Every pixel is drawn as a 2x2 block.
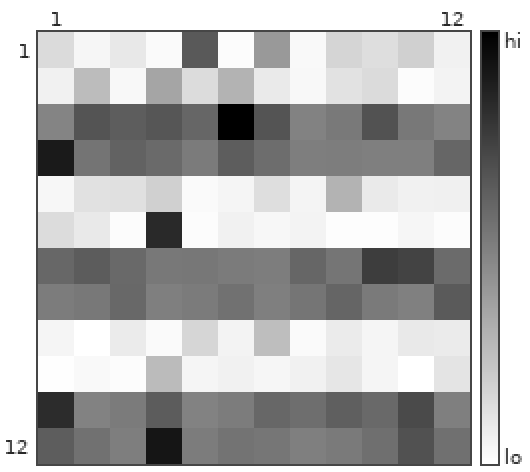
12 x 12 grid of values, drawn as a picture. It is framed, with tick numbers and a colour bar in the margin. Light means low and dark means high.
Horizontal stripes repeat 3 times down the table. The top middle is the ninth with the highest average. The top middle is the roughest part.
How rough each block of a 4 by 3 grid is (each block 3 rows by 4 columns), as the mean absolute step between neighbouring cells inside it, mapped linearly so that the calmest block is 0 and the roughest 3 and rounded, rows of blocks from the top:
1 3 0 / 2 0 0 / 0 0 1 / 1 0 1
